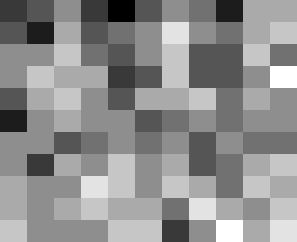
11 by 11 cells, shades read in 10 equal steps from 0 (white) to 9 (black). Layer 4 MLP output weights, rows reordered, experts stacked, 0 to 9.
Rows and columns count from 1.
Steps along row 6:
down down up same up down down up down same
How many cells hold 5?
15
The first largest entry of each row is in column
5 2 5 5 1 1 3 2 9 7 7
